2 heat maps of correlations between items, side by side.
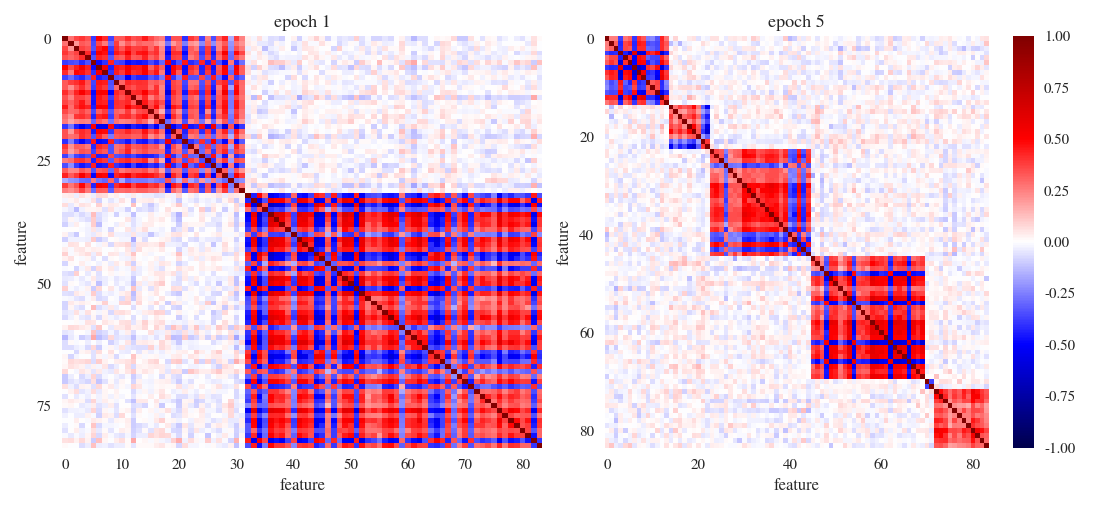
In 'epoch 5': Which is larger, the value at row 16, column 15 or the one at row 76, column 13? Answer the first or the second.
the first
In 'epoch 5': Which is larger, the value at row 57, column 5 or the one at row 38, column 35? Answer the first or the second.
the second
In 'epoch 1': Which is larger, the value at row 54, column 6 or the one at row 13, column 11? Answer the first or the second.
the second
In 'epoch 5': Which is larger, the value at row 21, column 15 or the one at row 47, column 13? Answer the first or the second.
the second
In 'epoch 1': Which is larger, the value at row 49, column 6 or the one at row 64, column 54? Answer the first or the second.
the first
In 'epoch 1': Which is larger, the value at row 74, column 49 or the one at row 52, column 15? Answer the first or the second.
the first
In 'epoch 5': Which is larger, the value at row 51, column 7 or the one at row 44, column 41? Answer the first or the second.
the first
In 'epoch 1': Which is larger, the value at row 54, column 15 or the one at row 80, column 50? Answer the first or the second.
the second
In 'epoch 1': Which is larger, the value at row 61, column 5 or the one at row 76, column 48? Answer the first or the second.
the second
